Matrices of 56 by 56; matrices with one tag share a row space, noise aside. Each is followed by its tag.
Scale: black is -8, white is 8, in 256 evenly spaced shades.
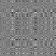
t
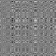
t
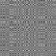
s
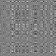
t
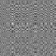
t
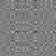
t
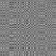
s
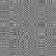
s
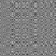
t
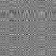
s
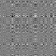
t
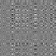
t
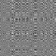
t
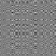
t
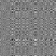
t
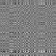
s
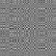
s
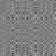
t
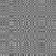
s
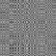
s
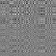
s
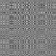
s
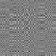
s
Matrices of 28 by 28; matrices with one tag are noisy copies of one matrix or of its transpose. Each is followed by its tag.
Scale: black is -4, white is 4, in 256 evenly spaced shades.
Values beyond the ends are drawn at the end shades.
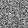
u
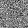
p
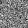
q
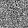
p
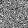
q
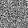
p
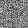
p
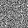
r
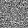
r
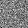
u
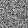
u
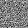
r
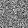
u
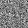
u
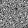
q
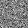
u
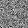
u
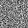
r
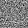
r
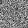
q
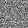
r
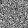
q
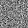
r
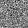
p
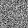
r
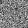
q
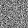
r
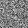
u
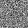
p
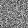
r
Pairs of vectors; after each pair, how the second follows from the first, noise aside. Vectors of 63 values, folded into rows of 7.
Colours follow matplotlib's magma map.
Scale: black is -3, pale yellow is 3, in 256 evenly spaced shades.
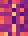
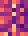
copied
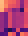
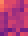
shrunk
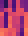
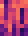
reversed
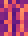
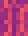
shrunk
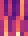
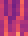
shrunk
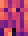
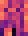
copied
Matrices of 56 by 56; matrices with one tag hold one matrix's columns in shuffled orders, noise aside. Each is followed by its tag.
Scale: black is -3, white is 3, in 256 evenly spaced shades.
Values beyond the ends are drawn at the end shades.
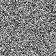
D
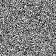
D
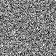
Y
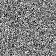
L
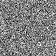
Y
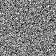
D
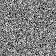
L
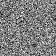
L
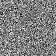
L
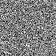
Y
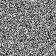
Y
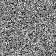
L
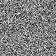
D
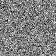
D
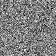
D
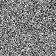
D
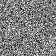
L
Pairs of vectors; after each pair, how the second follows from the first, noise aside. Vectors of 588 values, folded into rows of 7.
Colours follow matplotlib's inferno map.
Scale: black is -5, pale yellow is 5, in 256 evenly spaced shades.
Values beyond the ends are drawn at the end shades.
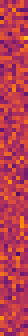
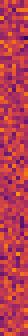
negated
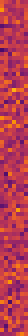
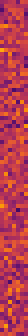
negated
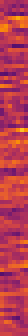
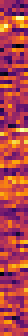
scaled up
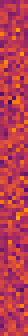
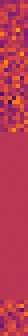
partly zeroed
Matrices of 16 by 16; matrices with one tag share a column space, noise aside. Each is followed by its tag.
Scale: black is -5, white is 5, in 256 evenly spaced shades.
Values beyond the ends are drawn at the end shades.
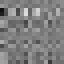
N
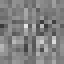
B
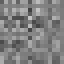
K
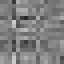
K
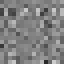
N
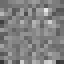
N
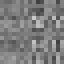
K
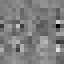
B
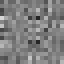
K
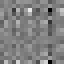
N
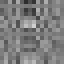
K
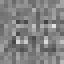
B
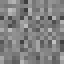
K
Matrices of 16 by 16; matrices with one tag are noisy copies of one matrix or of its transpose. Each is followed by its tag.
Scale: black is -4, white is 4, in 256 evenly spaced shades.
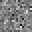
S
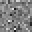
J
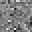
J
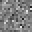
S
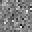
S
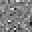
J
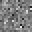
S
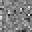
J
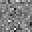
J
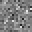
S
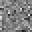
J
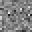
J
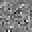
S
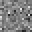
J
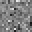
J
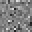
J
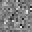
S
